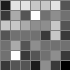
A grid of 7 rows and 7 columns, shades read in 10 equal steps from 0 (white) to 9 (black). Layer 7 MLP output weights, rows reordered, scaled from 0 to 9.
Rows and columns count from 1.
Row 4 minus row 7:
-1 -1 -1 -3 3 -5 -2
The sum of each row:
21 30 23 37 33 34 47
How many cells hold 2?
6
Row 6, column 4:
6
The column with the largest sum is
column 7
